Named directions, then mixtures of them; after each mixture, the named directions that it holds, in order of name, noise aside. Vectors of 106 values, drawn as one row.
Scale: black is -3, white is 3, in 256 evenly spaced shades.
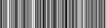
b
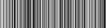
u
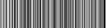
b, u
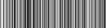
u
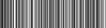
u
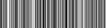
b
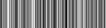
b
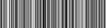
b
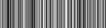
b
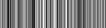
b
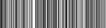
b, u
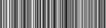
b, u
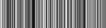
b, u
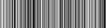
u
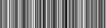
b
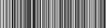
u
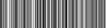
b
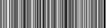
b, u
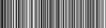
u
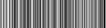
b, u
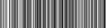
b, u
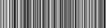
b, u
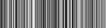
b, u
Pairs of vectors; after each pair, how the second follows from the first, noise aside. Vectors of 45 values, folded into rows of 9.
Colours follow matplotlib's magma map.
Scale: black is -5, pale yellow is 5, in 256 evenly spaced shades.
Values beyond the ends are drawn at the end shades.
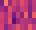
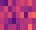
sign-scrambled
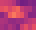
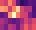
scaled up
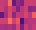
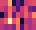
scaled up
